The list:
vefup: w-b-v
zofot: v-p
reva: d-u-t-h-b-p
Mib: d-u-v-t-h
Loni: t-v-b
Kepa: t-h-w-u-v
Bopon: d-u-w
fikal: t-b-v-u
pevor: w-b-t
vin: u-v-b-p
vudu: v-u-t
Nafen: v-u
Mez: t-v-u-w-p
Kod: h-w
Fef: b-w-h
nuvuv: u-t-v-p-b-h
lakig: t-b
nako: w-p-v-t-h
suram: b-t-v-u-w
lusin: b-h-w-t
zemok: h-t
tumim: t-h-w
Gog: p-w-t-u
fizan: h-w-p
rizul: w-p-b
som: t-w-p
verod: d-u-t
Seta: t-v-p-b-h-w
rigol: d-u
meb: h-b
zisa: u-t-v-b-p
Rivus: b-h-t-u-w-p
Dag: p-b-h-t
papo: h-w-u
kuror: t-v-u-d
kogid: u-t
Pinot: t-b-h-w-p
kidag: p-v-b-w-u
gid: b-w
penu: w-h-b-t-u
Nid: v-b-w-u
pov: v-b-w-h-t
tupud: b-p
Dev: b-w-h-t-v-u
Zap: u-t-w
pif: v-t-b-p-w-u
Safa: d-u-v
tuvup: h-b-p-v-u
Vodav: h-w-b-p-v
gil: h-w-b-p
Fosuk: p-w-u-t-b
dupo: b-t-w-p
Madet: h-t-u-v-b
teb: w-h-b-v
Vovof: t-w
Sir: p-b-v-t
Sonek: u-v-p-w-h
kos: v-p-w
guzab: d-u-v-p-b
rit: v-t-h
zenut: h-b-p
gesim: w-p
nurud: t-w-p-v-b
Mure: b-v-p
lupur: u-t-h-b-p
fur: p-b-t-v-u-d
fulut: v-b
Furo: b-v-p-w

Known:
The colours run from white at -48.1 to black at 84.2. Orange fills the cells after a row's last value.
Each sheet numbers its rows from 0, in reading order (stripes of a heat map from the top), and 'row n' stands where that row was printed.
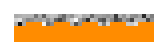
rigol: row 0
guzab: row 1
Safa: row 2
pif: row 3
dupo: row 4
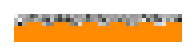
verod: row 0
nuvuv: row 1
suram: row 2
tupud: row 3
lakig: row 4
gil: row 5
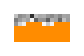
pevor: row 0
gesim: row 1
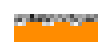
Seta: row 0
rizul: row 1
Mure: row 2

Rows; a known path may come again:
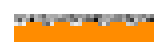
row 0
kos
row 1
Nid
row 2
Vodav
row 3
fulut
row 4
zenut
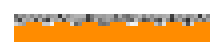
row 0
tupud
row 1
dupo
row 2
fur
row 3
fikal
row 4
Furo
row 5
pif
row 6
Fosuk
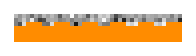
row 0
penu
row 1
suram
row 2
kogid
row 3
Mib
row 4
gesim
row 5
fizan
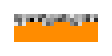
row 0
Sonek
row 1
guzab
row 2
Kepa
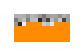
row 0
papo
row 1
rizul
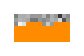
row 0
vefup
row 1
lakig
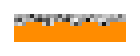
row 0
Dag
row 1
Rivus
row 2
Safa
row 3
rigol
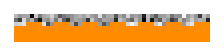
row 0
Pinot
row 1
reva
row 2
Nafen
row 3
vudu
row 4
nako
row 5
Mure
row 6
tumim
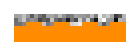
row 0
Madet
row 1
tuvup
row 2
gil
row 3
kuror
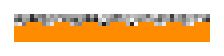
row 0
Sir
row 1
gid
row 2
nuvuv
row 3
verod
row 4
Bopon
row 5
som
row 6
Fef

